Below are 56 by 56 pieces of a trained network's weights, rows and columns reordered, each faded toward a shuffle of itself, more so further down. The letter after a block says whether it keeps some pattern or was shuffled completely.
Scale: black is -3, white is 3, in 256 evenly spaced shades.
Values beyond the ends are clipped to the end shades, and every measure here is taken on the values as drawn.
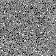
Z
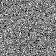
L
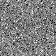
L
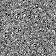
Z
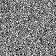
Z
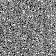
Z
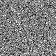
L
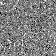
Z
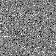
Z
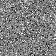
L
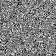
L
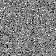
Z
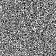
Z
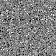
Z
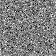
L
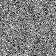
L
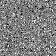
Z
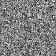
Z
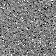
L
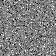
L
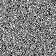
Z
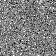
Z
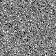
L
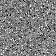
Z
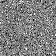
L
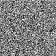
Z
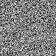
Z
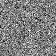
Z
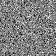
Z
